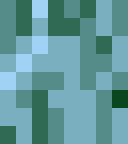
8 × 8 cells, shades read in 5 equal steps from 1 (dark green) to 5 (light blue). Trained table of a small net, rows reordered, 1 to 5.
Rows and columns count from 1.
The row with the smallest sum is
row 2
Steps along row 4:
up down same same down same up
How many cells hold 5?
4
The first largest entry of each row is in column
3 3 3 2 1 1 1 2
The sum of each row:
24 23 29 31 29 25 28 26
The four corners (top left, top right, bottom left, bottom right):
3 3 2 4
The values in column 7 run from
2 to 4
